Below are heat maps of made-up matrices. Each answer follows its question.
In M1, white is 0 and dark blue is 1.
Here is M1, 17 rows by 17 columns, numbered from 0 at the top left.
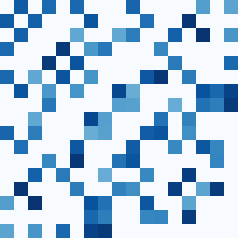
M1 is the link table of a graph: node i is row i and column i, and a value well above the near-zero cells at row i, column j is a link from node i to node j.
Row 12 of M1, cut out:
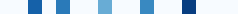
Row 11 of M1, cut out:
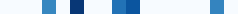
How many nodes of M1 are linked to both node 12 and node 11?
0
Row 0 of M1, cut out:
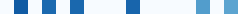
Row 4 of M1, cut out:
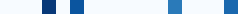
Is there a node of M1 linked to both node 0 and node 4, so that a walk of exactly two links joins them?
yes
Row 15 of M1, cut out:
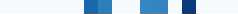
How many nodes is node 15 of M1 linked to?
5
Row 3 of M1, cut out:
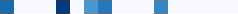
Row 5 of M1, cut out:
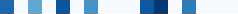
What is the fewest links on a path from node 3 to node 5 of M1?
2
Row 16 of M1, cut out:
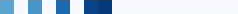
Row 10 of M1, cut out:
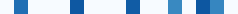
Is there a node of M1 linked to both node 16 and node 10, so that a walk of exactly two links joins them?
no
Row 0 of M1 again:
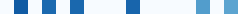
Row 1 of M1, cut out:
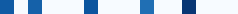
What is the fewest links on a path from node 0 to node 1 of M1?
1
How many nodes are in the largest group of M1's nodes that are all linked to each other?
2
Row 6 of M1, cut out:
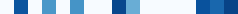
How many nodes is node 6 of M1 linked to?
8
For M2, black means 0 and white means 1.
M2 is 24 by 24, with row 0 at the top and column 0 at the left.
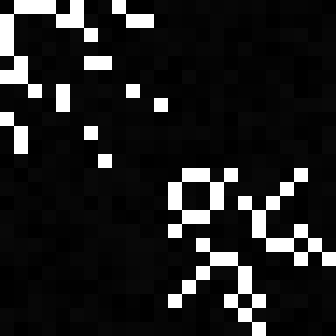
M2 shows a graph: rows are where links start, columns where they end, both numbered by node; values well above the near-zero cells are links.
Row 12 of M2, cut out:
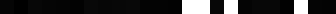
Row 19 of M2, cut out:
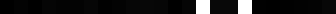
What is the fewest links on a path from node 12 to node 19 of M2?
2
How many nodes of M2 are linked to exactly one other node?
6
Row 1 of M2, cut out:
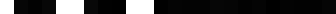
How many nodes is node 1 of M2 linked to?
5
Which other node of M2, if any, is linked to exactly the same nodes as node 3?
node 8
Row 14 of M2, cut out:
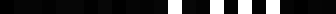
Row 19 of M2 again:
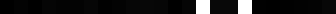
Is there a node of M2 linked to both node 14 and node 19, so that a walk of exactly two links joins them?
yes
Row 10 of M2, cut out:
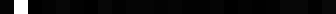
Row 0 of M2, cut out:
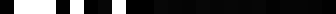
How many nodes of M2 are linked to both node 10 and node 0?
1
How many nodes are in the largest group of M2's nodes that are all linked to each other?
3
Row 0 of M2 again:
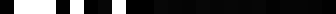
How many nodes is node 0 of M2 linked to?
5
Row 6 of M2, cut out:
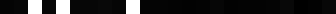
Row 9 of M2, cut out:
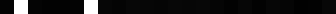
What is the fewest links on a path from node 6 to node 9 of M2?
1
